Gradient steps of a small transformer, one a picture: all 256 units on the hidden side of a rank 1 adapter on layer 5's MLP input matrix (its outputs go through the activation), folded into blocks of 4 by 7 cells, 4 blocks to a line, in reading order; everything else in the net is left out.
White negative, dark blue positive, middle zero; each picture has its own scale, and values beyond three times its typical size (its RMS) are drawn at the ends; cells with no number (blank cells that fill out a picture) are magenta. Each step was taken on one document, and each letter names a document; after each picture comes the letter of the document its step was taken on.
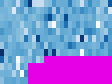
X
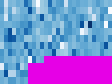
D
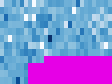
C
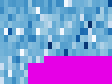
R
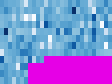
C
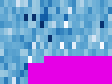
C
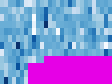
C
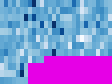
X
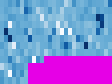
R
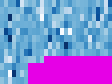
R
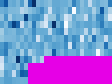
X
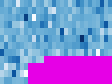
X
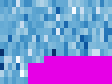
X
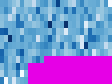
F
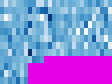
D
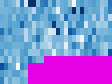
F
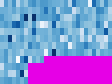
X
